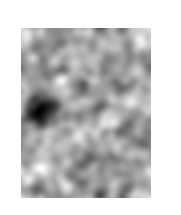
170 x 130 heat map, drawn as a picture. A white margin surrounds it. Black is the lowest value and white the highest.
There is no overall slope. A single dip lies in the middle left. The middle left is the ninth with the lowest average. Most values sit high, with a long tail of low ones. The texture varies smoothly and slowly.
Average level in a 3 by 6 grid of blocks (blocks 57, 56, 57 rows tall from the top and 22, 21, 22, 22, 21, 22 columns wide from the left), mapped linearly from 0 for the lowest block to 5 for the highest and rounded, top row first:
4 3 4 4 3 5 | 0 1 4 4 4 4 | 5 5 3 2 3 4
